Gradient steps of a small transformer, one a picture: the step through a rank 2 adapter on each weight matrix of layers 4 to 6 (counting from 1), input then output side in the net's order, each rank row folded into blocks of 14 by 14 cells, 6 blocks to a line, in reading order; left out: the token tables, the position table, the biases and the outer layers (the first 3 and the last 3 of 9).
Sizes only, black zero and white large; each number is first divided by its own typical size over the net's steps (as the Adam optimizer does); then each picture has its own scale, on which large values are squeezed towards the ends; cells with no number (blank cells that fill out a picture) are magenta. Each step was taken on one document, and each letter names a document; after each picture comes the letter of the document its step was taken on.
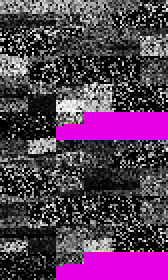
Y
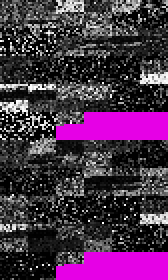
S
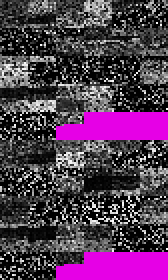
Y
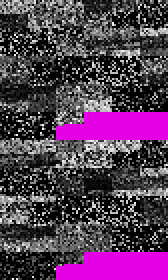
S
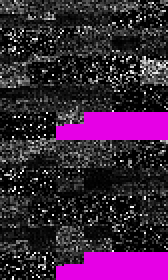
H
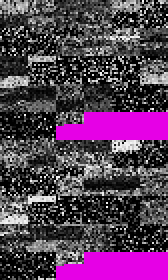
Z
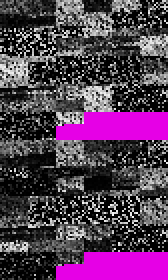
Y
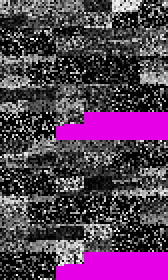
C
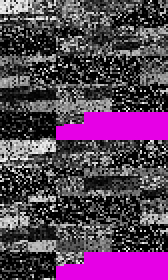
C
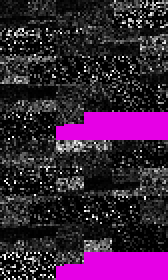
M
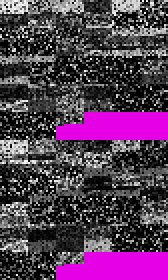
C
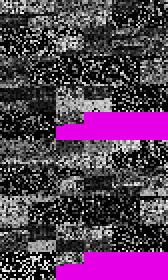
Z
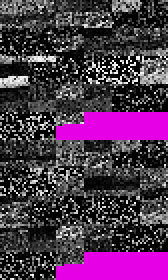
S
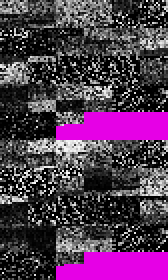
Y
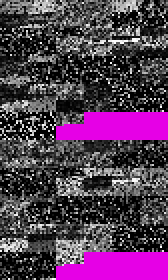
C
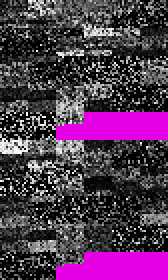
S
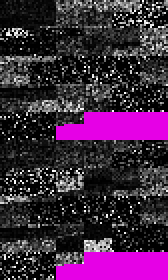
M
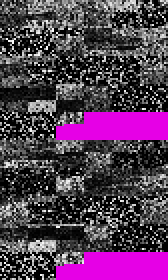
Z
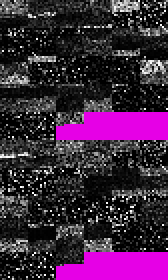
H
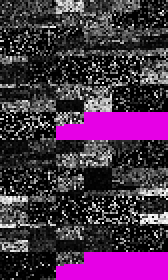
S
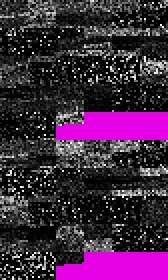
H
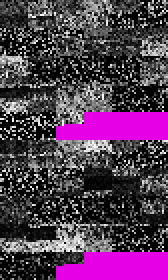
Y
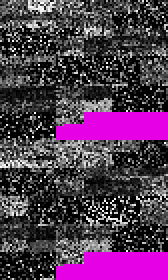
C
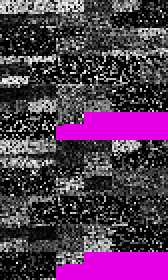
C
